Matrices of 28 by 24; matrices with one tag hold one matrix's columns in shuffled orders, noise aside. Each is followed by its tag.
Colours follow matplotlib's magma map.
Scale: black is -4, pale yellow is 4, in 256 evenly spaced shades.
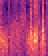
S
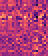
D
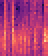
S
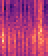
S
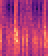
S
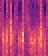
S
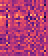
D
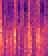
S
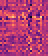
D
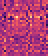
D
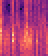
S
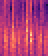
S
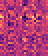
D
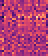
D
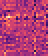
D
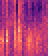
S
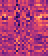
D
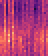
S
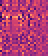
D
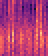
S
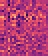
D
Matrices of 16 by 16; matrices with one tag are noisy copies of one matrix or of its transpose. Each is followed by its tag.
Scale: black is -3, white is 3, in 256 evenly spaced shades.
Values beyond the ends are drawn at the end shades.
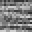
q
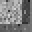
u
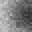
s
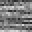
q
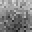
s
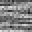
q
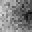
s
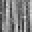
q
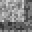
u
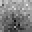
s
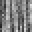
q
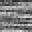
q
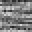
q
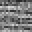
q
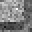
u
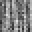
q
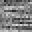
q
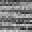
q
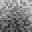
s
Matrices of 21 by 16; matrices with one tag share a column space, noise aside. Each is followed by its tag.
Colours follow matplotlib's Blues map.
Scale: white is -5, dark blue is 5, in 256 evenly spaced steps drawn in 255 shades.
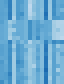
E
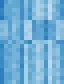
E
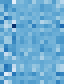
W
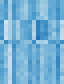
E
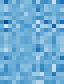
W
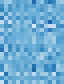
W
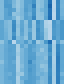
E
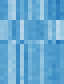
E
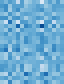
W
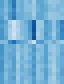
E
